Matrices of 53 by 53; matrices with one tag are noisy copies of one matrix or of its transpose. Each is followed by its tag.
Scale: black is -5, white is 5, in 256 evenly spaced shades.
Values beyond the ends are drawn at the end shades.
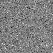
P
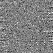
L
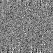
L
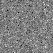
P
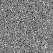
P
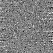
L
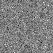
P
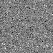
P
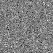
P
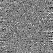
L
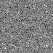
P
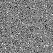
P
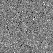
P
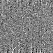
L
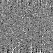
L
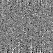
L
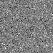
P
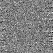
L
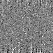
L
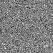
P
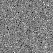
P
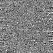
L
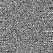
L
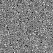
P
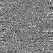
L
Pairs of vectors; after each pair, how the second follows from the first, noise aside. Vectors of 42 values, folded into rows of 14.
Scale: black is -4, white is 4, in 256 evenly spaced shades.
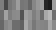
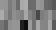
wrapped around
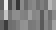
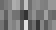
wrapped around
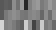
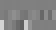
partly zeroed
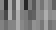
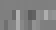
partly zeroed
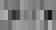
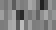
wrapped around
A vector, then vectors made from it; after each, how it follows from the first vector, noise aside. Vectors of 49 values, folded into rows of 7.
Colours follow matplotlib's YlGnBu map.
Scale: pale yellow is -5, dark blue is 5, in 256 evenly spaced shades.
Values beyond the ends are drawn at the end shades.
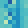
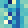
scaled up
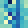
scaled up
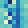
scaled up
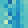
copied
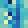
scaled up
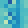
copied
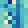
scaled up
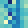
scaled up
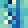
scaled up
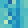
copied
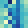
scaled up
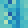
copied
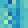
copied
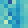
copied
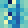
scaled up
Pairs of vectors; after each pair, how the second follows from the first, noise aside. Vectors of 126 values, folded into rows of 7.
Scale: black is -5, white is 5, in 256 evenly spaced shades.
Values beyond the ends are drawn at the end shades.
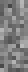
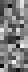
scaled up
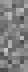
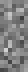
copied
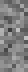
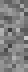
copied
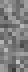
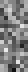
scaled up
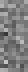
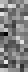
scaled up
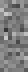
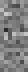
copied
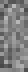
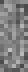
reversed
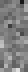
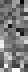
scaled up
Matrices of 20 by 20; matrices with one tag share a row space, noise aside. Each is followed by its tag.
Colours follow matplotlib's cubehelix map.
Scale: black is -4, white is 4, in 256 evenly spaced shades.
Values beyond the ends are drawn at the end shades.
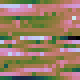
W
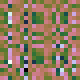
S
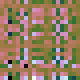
S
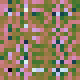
S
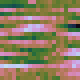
W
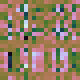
S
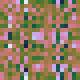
S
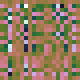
S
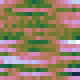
W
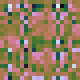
S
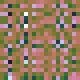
S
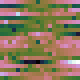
W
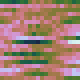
W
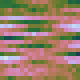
W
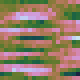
W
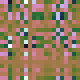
S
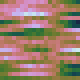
W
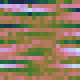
W
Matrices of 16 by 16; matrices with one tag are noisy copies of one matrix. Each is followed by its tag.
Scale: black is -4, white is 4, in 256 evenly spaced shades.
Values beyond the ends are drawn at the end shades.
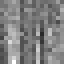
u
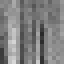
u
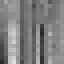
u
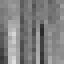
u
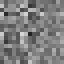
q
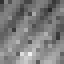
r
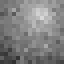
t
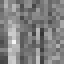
u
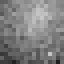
t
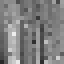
u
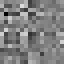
q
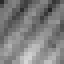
r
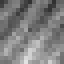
r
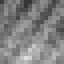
r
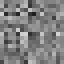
q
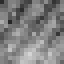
r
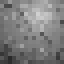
t
